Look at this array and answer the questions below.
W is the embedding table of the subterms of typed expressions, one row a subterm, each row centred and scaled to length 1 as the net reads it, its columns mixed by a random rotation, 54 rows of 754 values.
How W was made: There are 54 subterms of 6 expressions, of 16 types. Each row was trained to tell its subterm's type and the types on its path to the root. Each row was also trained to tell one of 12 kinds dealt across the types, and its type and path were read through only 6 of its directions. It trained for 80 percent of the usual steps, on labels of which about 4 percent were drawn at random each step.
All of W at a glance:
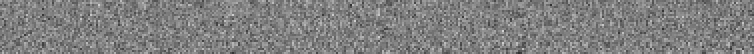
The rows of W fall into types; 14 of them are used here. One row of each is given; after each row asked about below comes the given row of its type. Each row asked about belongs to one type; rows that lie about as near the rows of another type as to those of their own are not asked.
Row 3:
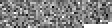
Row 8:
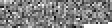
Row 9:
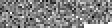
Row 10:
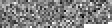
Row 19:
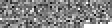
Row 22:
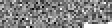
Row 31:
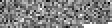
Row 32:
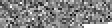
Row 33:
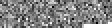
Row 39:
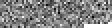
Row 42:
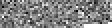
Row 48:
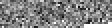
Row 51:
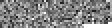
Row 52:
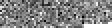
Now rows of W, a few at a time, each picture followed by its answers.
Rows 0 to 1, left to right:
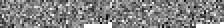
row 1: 22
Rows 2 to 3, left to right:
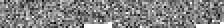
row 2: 22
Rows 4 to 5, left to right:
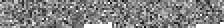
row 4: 33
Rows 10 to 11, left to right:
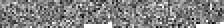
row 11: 3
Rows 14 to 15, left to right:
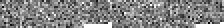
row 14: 51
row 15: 42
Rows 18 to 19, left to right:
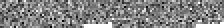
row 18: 3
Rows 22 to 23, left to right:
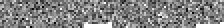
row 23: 9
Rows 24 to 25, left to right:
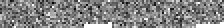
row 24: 9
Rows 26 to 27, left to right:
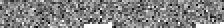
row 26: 48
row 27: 22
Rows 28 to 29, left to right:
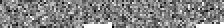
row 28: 3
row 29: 51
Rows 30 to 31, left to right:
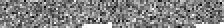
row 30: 48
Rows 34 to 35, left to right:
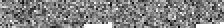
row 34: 33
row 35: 3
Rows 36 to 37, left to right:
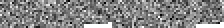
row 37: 51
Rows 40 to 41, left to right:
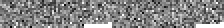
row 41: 22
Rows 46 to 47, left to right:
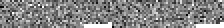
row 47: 51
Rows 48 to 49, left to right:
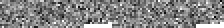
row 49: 33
